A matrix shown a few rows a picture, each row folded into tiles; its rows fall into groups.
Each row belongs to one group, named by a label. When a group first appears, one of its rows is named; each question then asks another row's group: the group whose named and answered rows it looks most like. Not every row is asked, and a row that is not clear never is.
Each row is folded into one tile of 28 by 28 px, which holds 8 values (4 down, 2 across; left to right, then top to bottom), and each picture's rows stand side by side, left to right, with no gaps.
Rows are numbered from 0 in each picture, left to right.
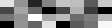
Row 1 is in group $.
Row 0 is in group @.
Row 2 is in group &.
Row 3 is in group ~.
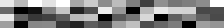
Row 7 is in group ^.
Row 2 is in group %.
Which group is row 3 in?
&
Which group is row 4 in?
~
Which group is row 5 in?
&
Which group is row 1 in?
^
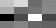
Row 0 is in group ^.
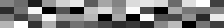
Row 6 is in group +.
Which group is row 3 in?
&
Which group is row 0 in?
~
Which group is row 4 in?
&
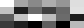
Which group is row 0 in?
%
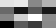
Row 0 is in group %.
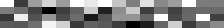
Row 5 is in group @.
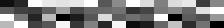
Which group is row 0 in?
$
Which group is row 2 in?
^
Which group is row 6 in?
^
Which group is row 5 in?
@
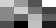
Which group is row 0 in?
&
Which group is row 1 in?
+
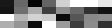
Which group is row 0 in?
$
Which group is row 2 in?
^
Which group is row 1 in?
$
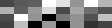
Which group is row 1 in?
&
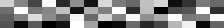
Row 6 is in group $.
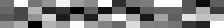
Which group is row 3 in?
^
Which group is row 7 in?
$
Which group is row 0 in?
^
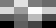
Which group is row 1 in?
&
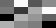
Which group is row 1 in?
&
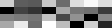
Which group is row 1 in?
~
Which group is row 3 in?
^
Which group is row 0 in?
~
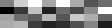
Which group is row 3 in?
&
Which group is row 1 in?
%
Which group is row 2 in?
%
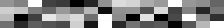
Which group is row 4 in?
&
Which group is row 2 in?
$
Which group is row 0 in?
&
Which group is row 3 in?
$
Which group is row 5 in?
&
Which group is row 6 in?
@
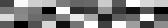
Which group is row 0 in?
+
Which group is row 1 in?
~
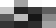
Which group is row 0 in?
%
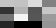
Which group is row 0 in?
@
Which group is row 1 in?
@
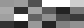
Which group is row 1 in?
+
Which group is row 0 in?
%
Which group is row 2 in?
^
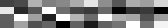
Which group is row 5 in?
~
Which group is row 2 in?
%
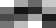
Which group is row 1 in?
+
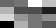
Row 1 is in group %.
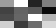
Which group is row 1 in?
$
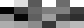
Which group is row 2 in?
^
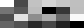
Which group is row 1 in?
%
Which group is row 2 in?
@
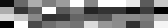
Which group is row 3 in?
^
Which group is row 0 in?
$
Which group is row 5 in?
~
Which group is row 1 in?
&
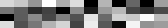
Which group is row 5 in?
$
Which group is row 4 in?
$
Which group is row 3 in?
+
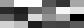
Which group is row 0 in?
^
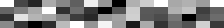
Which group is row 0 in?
@
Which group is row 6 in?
&
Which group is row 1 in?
&
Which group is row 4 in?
+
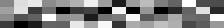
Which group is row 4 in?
$
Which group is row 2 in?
~
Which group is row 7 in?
$
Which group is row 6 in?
+
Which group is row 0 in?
&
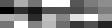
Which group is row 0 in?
~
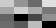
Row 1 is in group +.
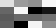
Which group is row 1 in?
^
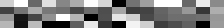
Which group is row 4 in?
$
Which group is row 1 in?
+
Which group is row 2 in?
%
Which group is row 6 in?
@
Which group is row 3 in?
^
